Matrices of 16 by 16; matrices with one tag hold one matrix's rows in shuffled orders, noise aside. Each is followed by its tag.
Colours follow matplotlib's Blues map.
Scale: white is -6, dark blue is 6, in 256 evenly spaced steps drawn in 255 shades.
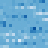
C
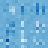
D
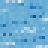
C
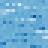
C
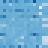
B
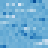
C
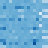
B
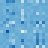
D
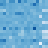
B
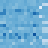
B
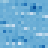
C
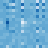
D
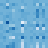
D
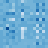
D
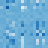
D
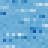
C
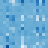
D
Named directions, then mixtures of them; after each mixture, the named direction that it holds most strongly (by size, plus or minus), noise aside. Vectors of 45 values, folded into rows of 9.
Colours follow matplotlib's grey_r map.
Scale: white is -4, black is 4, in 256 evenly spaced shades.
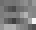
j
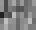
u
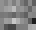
j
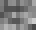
j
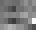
j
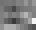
j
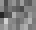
u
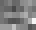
j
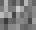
u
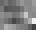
j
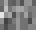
u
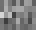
u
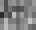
u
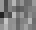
u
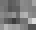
j
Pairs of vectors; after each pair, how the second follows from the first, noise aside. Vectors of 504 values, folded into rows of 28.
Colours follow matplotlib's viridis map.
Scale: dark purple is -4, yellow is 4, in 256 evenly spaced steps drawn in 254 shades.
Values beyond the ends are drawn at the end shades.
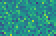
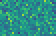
reversed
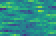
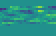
partly zeroed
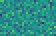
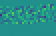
partly zeroed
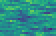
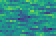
copied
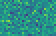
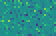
partly zeroed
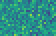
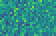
reversed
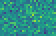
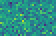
reversed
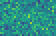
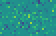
partly zeroed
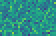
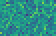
reversed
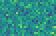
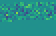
partly zeroed
